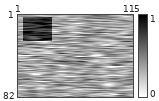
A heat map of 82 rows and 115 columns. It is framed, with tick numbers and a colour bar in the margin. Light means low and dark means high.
The grain runs across in streaks. The top left is the ninth with the highest average. An odd patch, higher than its surroundings, sits in the top left.
